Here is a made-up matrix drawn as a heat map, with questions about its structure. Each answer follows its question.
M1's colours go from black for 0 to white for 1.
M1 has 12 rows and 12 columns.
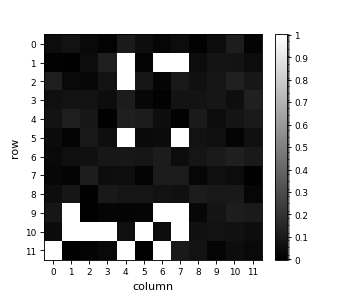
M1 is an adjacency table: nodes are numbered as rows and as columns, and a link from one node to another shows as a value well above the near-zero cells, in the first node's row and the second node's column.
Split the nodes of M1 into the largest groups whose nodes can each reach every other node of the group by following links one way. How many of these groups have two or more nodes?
0
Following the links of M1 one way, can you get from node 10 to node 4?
yes
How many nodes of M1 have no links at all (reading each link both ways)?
1
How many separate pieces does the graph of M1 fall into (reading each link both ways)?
2
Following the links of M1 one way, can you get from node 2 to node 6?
no
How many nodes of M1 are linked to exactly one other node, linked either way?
2
